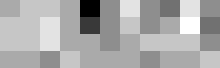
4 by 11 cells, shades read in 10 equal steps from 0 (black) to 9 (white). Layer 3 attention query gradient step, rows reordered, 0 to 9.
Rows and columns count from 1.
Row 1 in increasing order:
0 4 5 5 5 6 6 7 7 8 8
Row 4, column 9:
6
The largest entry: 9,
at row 2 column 10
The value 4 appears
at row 1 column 9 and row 2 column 11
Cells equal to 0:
1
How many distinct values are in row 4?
3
